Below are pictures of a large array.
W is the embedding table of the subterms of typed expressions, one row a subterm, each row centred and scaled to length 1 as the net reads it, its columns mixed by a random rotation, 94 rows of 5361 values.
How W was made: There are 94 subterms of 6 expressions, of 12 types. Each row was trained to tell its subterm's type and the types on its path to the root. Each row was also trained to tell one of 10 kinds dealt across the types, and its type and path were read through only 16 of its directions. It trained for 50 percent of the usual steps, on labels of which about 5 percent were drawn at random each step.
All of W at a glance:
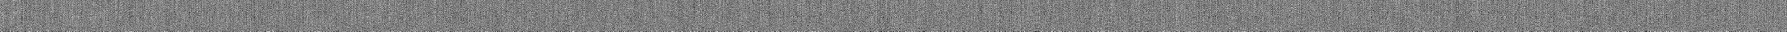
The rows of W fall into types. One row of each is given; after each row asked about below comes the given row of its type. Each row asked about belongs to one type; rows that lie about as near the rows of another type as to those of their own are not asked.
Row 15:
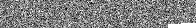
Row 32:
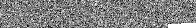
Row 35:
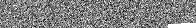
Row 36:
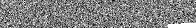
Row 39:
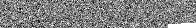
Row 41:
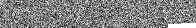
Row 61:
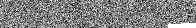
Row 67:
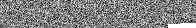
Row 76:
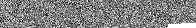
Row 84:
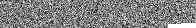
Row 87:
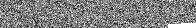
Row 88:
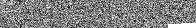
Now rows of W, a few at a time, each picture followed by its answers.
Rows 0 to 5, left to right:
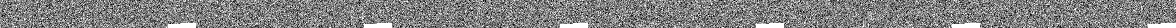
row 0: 35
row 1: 41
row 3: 39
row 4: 76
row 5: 36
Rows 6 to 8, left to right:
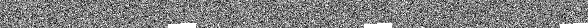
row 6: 35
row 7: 61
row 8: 36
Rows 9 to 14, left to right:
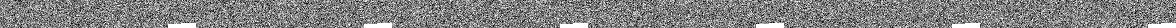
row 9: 87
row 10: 61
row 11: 41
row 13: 67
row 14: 32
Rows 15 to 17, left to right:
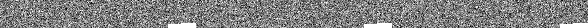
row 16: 35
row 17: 88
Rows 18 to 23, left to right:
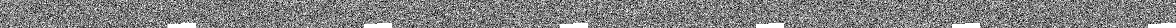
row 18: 36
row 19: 39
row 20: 88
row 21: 67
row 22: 87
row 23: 67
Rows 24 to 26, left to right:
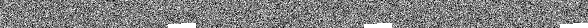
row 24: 36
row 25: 88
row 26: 84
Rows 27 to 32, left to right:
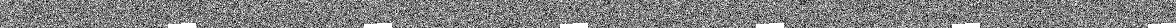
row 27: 32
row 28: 67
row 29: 61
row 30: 84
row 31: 87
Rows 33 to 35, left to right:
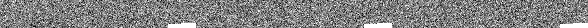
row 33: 41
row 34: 32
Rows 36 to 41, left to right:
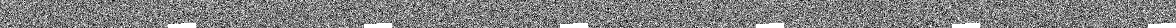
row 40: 36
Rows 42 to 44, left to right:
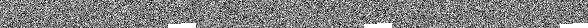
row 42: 67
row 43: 32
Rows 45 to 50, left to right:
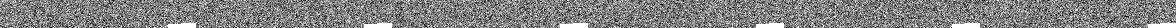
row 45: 36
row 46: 76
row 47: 39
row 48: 15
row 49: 35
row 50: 35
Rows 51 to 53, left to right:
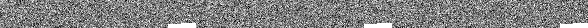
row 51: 41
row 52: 67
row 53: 67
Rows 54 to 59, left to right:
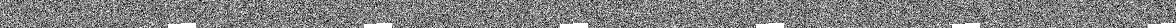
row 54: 61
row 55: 35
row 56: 41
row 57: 67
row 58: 87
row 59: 76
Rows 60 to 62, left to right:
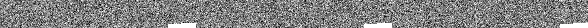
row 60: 87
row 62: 61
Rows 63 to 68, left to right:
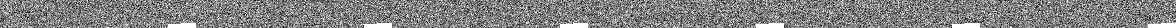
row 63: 76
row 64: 88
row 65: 32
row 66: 39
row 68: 36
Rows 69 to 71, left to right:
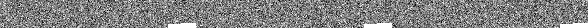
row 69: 76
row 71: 87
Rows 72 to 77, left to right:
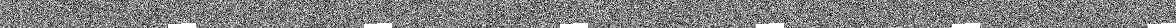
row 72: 32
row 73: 35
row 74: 61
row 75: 88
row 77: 41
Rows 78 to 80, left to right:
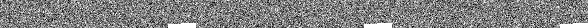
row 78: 67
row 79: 41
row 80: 76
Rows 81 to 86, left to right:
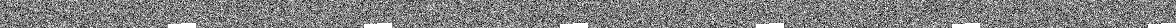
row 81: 39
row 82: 32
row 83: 87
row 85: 61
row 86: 84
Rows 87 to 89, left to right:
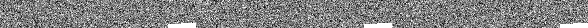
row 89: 35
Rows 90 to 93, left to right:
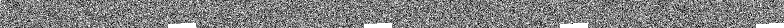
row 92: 36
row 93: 61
